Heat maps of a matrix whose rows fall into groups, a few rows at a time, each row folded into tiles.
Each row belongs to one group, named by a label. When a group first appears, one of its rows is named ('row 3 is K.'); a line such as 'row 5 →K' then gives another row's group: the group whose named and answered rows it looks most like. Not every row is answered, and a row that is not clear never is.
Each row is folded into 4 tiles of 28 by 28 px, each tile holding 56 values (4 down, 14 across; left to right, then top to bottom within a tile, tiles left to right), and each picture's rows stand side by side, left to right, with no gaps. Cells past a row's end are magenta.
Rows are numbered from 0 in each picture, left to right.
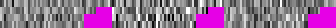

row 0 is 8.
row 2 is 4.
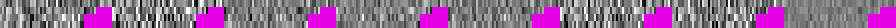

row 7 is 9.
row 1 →8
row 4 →9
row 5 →8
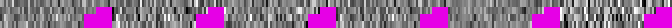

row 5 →8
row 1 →9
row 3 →9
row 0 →9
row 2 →8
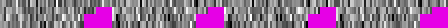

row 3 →8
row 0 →4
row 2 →8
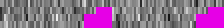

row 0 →9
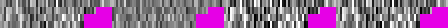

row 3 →4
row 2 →4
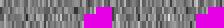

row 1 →9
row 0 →9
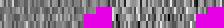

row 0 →9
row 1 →8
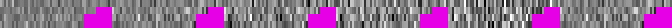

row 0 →9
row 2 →8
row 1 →8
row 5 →8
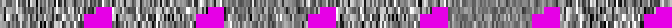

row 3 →8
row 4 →9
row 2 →9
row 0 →4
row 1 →8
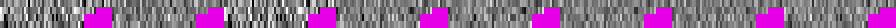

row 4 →9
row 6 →9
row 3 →9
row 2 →8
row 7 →8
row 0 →8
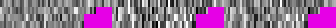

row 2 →4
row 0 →8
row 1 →4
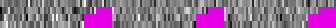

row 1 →8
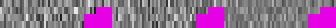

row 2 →9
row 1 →4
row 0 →8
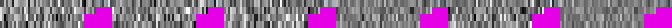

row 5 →9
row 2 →4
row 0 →8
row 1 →8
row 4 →9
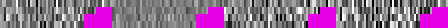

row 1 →9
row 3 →4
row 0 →4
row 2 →8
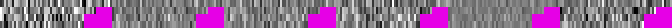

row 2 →4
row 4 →9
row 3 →4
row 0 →8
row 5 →9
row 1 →9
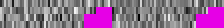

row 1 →9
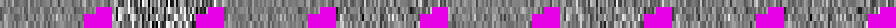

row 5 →4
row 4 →8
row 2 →9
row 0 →9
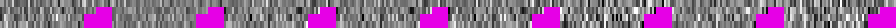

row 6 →8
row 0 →9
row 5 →8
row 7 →4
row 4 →9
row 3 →9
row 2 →9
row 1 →9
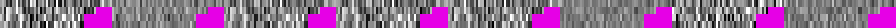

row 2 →4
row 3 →4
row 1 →8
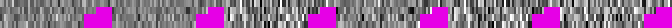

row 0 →9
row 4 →4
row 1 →9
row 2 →4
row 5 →8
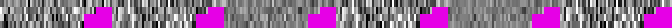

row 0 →8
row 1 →4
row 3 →4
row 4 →9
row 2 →9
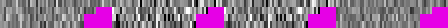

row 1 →8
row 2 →8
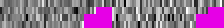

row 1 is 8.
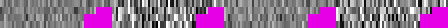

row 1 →4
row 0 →9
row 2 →8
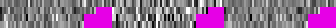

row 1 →8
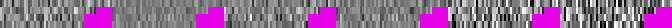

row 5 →4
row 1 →9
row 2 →8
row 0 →8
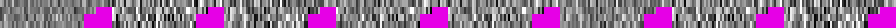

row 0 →9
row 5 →4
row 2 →4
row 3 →8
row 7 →4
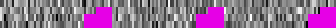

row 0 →8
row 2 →8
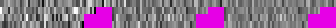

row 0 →8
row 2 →9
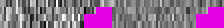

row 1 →9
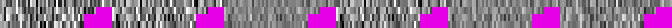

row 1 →8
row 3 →8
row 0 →4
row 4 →8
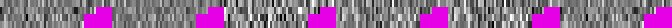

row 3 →4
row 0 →9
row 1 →9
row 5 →9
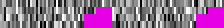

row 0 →4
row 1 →8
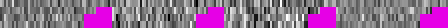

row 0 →9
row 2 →4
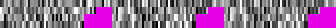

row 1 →4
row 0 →8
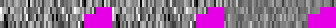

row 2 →9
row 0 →8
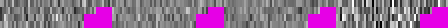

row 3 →4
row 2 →9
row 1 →8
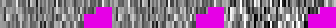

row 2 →4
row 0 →4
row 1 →4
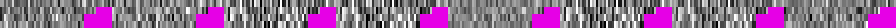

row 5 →4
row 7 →9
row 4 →8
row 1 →8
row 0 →9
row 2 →4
